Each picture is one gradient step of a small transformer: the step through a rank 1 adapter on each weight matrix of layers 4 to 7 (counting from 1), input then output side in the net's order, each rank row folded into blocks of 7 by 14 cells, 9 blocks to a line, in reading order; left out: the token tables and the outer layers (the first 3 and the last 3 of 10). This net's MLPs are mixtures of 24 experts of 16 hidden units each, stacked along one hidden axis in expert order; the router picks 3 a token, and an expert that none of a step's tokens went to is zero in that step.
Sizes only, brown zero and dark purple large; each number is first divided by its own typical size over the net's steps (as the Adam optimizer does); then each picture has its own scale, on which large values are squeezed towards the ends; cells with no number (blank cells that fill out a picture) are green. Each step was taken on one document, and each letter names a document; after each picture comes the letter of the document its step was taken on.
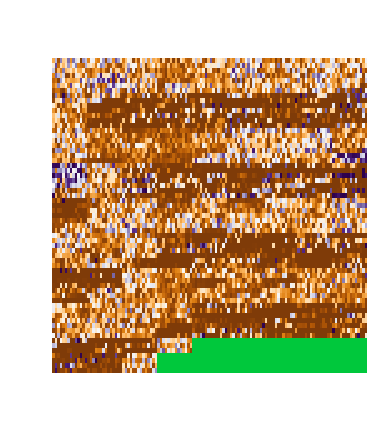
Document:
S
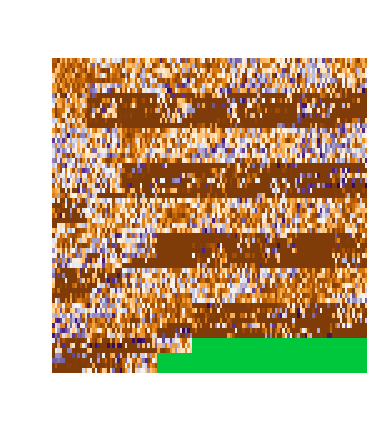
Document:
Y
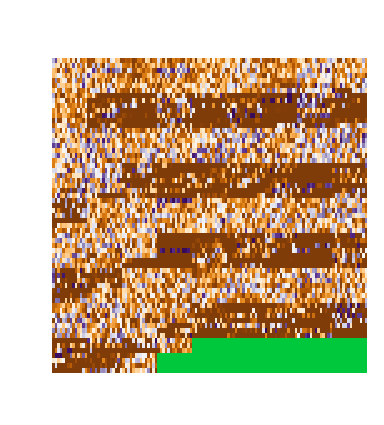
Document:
Y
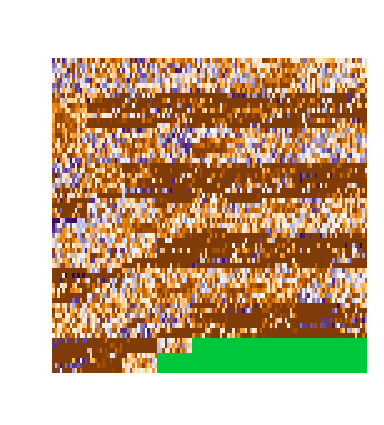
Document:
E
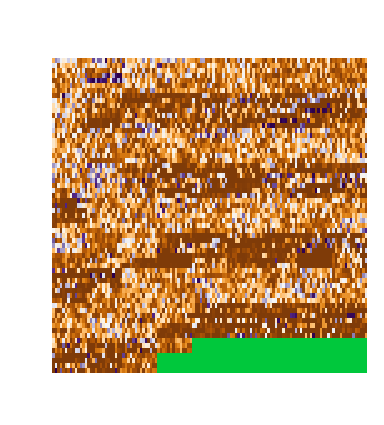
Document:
S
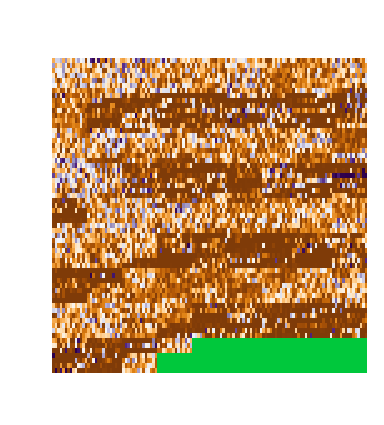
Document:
S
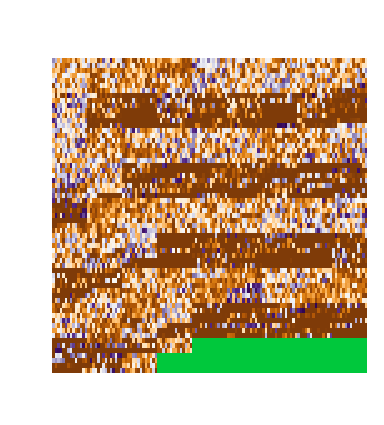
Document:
Y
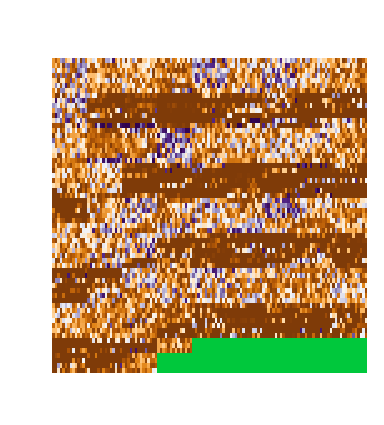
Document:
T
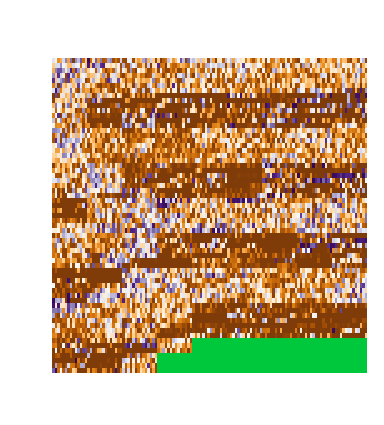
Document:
S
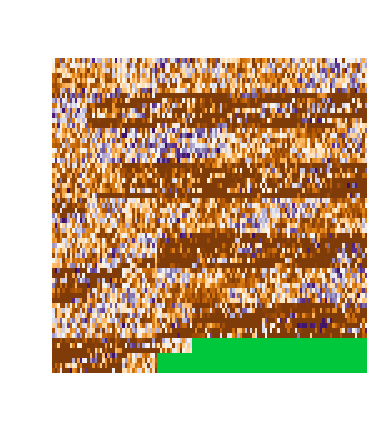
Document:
E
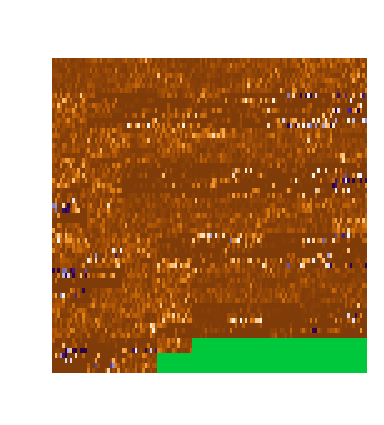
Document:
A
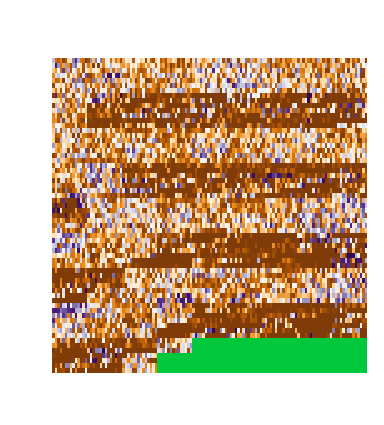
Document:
S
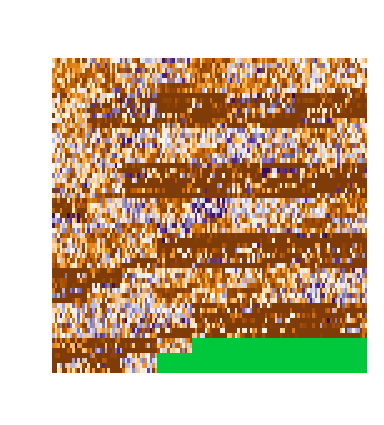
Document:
E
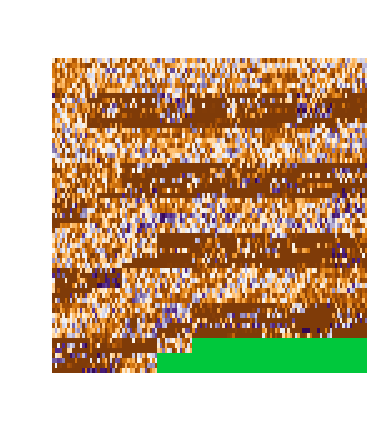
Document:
Y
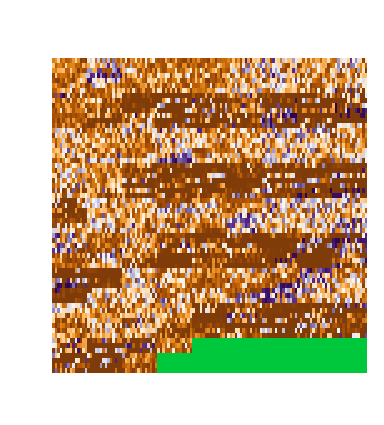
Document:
S
